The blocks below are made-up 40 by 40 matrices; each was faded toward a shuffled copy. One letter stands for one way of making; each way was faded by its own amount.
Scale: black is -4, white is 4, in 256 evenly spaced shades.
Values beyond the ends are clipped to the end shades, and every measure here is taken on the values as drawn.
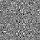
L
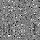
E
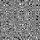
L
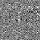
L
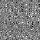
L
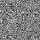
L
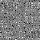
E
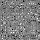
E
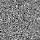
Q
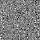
Q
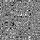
L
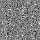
Q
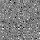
E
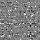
E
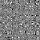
L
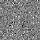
L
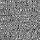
L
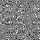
E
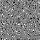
E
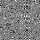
E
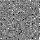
Q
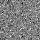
Q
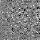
L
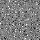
E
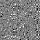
E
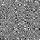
L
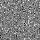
Q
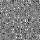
E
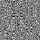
L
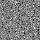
Q
